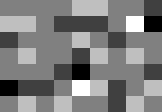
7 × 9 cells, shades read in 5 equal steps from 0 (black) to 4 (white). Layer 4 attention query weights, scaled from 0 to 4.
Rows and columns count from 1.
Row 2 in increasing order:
0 1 1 1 2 2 3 3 4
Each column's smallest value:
0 1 1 1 0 1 1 2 0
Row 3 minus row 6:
1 1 1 0 -1 -1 0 0 -1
